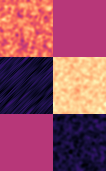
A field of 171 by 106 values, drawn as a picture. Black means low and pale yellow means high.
It is made of 3 by 2 panels. Panel 1,1: high, blotchy. Panel 1,2: middling, flat. Panel 2,1: very low, slanting up to the right, faint in contrast. Panel 2,2: very high, blotchy, faint in contrast. Panel 3,1: middling, flat. Panel 3,2: very low, blotchy, faint in contrast.
